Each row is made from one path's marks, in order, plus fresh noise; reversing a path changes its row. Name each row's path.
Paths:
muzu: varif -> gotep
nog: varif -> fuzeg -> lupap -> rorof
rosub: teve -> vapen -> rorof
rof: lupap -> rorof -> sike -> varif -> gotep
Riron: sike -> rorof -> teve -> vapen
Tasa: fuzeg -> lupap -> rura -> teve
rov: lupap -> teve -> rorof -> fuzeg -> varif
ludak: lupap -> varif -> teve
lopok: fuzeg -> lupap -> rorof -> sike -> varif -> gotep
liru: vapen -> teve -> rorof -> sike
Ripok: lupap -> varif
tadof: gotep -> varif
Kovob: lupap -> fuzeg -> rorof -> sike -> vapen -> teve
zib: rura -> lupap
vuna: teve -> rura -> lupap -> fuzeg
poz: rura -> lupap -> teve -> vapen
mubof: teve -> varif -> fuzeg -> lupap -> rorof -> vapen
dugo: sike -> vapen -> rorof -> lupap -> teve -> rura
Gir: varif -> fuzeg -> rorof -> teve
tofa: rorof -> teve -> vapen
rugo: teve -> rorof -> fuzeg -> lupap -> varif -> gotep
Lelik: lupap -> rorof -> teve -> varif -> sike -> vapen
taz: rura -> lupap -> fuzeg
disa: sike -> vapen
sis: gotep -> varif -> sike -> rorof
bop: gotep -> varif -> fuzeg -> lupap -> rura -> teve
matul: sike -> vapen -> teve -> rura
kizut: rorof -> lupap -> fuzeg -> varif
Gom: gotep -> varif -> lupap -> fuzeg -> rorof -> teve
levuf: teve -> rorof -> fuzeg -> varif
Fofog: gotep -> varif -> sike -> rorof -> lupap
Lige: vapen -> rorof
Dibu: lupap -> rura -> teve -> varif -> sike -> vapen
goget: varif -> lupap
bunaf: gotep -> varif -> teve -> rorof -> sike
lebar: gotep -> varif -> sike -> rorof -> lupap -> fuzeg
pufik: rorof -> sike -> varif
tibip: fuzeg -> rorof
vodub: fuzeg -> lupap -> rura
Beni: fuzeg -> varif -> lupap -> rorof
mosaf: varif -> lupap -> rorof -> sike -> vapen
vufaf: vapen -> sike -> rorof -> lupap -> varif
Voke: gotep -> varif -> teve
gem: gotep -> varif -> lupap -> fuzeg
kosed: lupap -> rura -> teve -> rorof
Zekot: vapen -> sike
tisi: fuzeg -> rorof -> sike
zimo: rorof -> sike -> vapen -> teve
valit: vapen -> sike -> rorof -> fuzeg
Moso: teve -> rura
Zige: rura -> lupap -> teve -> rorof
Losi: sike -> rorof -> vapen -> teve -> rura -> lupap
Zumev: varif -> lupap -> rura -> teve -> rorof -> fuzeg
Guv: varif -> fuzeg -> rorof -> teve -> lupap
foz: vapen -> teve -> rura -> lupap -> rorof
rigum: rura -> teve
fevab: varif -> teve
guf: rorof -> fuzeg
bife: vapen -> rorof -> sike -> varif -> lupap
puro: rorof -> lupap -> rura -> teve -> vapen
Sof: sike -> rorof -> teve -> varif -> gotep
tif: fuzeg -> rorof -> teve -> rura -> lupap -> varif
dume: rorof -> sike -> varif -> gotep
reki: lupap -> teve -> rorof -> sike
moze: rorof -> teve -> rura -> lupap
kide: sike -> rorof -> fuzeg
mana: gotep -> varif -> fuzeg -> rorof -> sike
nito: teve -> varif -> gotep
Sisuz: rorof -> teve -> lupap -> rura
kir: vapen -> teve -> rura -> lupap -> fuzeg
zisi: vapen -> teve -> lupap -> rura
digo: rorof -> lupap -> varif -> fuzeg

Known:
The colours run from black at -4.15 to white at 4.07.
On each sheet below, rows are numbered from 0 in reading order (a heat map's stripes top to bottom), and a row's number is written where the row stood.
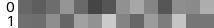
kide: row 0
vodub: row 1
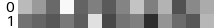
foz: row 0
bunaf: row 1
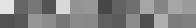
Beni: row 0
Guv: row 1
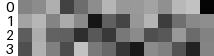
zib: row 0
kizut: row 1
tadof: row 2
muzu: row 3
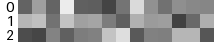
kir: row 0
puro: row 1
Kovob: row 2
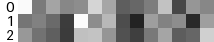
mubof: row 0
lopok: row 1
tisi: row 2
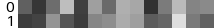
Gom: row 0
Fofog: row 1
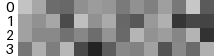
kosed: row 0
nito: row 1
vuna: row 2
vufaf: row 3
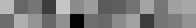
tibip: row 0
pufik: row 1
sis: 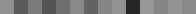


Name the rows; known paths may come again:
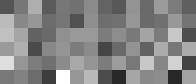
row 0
goget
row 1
levuf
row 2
kosed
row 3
tif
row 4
Zige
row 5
lopok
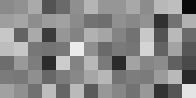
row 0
zib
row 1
tofa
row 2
rosub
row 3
poz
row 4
rof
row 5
ludak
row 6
Riron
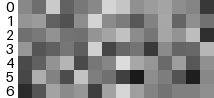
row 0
Moso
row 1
reki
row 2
rigum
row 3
mana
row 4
matul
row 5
muzu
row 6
zimo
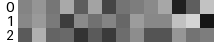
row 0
Zekot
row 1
taz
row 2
tadof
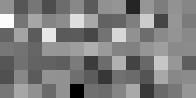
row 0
sis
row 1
mubof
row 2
kir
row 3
Tasa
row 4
gem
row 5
Zumev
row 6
pufik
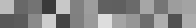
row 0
tibip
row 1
dugo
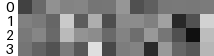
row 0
fevab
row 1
liru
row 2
Sof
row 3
bunaf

